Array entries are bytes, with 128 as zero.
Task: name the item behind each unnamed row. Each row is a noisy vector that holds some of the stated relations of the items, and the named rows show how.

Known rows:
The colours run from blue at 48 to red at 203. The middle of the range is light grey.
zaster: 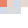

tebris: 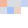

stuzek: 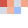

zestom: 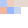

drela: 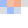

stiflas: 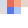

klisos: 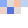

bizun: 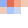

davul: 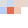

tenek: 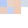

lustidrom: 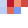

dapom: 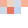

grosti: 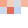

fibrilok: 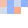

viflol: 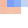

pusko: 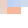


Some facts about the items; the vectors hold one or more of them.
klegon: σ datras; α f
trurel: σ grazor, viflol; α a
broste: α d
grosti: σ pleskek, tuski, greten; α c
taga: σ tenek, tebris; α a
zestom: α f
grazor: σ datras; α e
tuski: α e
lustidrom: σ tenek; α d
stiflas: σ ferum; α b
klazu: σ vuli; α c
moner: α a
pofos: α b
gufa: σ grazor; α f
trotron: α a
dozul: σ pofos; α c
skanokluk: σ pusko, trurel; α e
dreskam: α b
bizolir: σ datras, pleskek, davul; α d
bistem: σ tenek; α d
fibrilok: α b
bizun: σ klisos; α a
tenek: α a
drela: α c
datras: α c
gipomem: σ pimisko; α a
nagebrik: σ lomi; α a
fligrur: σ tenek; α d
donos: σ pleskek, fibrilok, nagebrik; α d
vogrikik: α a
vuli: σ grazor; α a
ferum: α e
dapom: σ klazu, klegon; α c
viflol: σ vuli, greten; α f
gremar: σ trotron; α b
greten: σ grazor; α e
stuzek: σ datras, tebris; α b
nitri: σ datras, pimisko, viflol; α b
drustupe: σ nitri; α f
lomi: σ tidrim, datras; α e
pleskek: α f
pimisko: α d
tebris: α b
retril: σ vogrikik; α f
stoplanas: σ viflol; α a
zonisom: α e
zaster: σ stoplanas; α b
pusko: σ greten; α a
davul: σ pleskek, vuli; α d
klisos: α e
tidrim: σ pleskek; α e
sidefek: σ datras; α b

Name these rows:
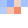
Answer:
pimisko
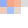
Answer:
moner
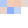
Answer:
zonisom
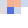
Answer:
dreskam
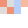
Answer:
skanokluk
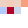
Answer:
bizolir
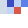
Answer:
datras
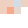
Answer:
gipomem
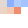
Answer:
vuli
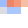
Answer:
dozul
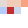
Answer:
donos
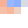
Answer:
klegon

